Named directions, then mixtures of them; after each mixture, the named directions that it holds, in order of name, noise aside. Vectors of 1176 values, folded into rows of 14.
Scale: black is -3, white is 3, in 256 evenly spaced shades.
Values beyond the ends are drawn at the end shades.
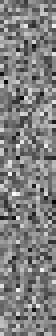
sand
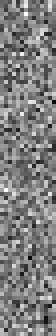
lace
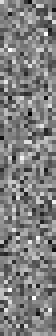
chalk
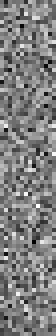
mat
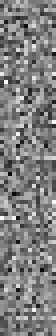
sand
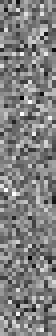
lace, sand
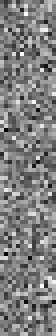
lace, mat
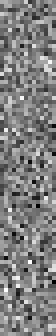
mat, sand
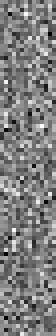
chalk, lace, mat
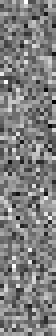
lace, mat, sand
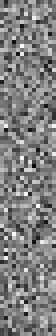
mat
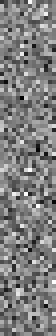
chalk, mat, sand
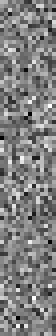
chalk, sand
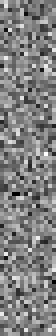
lace, mat, sand
